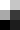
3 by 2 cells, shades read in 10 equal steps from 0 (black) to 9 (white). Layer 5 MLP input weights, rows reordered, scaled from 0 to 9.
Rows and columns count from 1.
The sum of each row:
16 8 1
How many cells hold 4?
0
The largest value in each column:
9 7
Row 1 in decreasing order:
9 7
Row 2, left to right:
6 2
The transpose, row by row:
9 6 0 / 7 2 1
